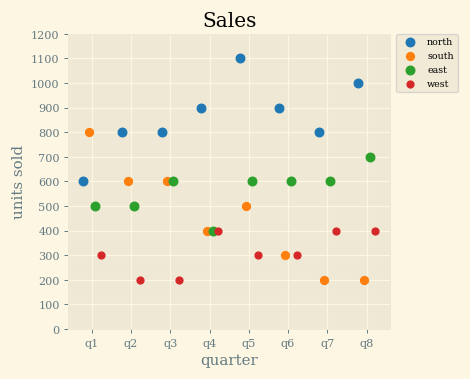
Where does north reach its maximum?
q5
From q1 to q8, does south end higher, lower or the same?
lower
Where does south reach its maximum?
q1
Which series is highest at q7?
north
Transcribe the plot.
Title: Sales
x-axis: quarter, ticks q1 q2 q3 q4 q5 q6 q7 q8
y-axis: units sold, ticks 0 100 200 300 400 500 600 700 800 900 1000 1100 1200
Legend: north, south, east, west
Values:
north: 600 800 800 900 1100 900 800 1000
south: 800 600 600 400 500 300 200 200
east: 500 500 600 400 600 600 600 700
west: 300 200 200 400 300 300 400 400
